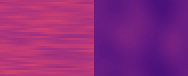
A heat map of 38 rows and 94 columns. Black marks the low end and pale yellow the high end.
The table splits into one row of 2 panels. Panel 1,1: middling, streaked across, faint in contrast. Panel 1,2: low, smooth, faint in contrast.
